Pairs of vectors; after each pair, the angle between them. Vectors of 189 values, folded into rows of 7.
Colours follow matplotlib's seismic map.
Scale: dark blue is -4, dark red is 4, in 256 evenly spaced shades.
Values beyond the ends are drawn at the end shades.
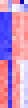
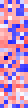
orthogonal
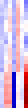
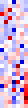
partly aligned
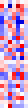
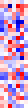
nearly parallel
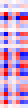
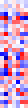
nearly opposite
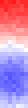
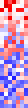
partly aligned
